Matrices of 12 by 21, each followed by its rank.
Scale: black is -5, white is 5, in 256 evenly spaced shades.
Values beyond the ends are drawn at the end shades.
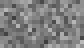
full rank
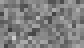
full rank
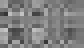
two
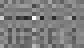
two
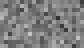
full rank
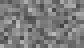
full rank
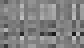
two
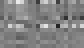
two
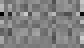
two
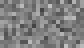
full rank
